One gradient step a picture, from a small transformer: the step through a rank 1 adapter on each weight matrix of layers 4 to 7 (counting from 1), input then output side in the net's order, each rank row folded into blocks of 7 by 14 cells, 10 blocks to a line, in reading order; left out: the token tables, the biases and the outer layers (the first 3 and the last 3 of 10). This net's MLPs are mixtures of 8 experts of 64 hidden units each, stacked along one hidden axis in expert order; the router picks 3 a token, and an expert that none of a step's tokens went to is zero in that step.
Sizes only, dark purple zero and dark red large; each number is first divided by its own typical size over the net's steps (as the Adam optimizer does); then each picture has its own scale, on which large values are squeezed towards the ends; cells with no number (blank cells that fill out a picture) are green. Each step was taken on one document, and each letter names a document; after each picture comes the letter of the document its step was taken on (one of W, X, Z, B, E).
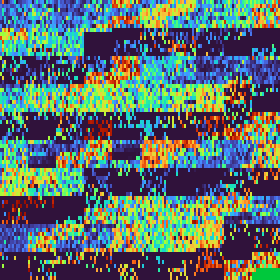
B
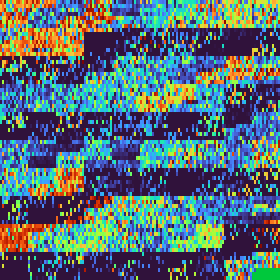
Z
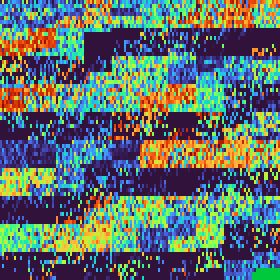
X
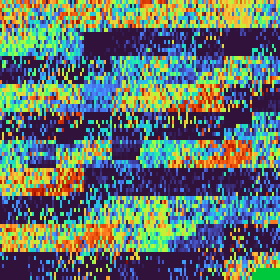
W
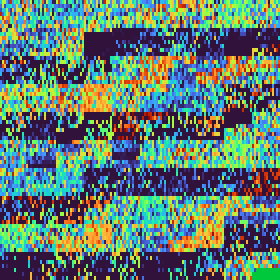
W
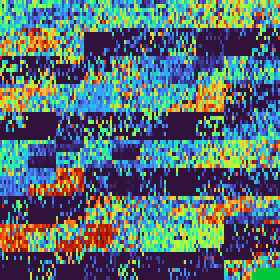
Z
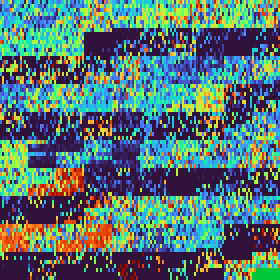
Z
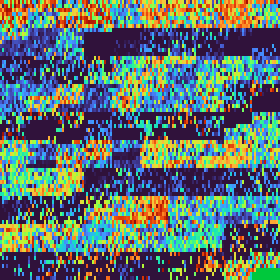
W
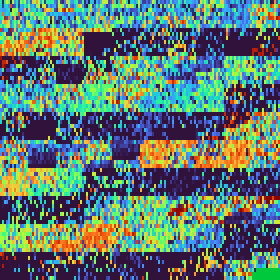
X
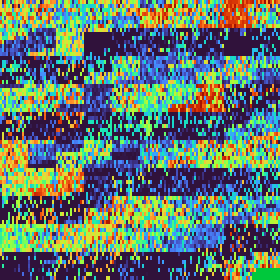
W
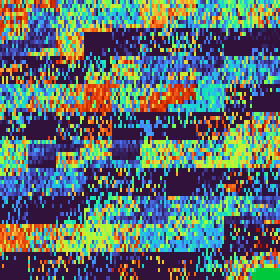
B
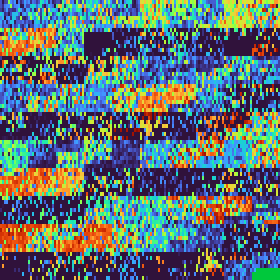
X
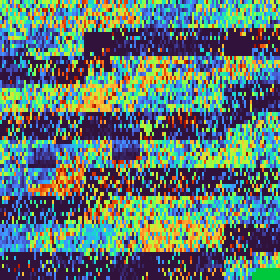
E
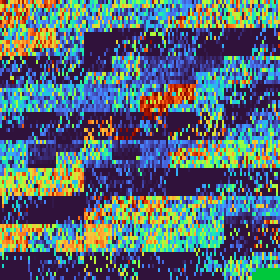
Z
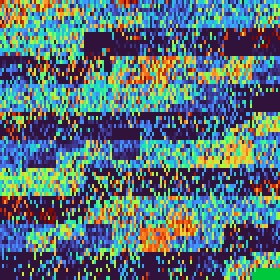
E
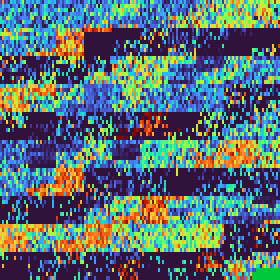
Z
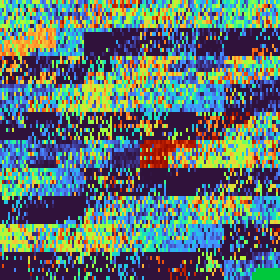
X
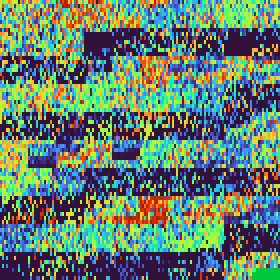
W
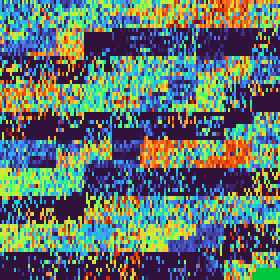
W
